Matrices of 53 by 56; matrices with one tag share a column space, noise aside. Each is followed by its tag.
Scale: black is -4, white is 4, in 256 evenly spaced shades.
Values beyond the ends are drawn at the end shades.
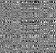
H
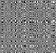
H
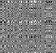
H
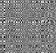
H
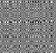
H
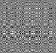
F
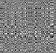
F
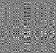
F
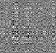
F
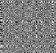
H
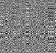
F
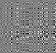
F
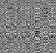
F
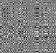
F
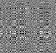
F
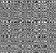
H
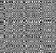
H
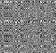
H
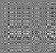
F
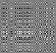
F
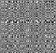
H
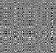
F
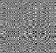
F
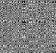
H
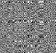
H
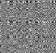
H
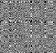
H
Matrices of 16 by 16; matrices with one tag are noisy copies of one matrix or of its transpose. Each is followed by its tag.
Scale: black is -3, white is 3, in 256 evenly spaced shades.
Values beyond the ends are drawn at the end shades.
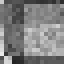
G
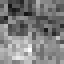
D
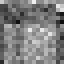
G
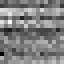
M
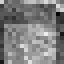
G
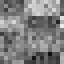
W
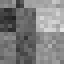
D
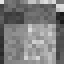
G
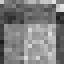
G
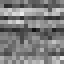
M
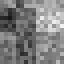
D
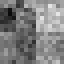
D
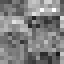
W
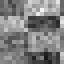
W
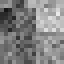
D
